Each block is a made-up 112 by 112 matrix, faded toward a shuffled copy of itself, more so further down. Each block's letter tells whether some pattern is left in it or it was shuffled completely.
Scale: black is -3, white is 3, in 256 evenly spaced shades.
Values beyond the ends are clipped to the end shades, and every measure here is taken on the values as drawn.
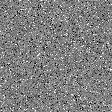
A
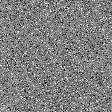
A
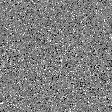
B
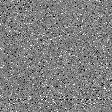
B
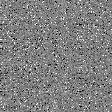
B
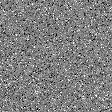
A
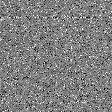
B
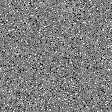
A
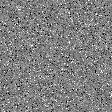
A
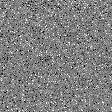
B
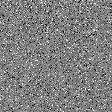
B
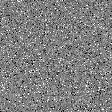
B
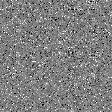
B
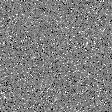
B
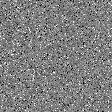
A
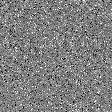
B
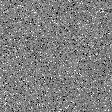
A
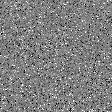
A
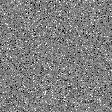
B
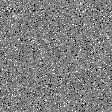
B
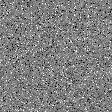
A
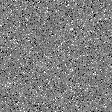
A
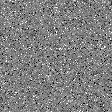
B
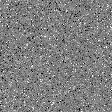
A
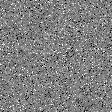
A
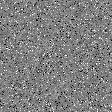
A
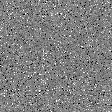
B
